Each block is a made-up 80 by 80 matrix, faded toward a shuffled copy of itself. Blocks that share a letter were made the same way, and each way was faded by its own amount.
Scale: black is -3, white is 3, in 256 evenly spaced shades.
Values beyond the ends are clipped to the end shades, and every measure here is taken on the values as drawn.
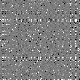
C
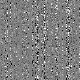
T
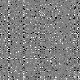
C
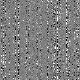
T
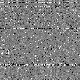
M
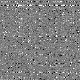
M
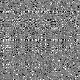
M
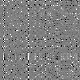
C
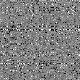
M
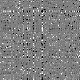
C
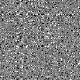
M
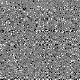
M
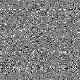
M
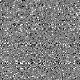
M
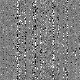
T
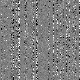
T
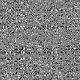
M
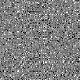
M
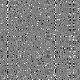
C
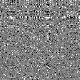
M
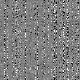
T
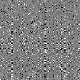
C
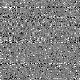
M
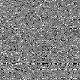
M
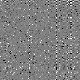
C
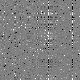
C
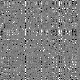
C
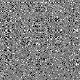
M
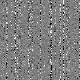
T
